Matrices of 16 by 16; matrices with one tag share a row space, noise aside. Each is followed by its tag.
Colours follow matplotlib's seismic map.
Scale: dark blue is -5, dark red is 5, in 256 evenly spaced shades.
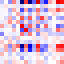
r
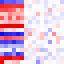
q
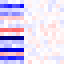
q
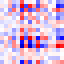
r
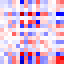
r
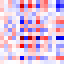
r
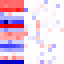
q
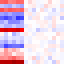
q
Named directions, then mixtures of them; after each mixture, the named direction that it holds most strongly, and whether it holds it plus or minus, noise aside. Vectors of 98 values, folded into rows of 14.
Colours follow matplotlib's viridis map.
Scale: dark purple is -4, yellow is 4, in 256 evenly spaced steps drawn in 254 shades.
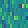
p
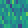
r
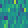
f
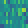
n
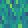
r, minus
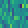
p, plus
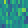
n, plus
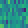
n, minus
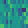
n, minus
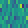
p, minus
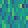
p, minus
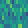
r, minus
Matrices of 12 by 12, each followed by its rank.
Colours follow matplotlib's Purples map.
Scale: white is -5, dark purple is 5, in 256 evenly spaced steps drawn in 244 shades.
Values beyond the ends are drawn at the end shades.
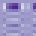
one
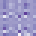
two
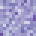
full rank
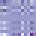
one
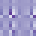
one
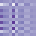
one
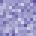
full rank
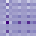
one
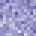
full rank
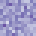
full rank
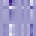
one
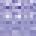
two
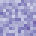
full rank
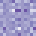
two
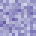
full rank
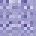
two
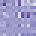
two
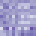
two
